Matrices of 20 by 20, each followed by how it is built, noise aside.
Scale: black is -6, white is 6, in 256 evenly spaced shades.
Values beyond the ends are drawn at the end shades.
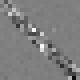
banded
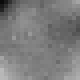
smooth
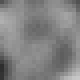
smooth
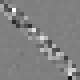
banded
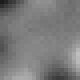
smooth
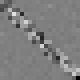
banded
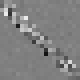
banded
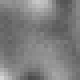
smooth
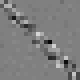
banded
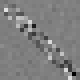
banded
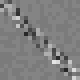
banded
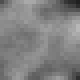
smooth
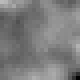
smooth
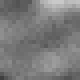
smooth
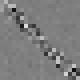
banded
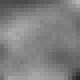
smooth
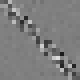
banded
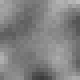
smooth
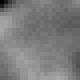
smooth
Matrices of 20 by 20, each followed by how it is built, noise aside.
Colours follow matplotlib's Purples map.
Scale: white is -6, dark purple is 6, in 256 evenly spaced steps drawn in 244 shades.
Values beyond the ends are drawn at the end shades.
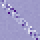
banded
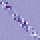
banded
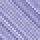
Toeplitz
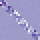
banded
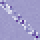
banded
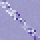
banded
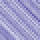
Toeplitz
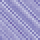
Toeplitz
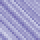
Toeplitz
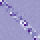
banded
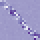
banded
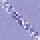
banded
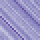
Toeplitz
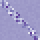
banded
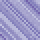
Toeplitz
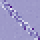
banded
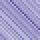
Toeplitz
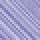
Toeplitz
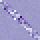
banded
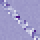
banded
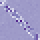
banded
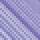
Toeplitz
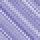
Toeplitz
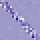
banded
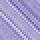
Toeplitz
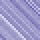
Toeplitz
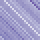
Toeplitz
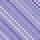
Toeplitz
